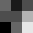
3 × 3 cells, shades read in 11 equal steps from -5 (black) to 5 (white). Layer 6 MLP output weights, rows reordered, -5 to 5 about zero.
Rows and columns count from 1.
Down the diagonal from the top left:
-1 -2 4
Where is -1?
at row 1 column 1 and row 3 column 2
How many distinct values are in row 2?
2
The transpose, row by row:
-1 -2 -5 | -4 -2 -1 | -2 2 4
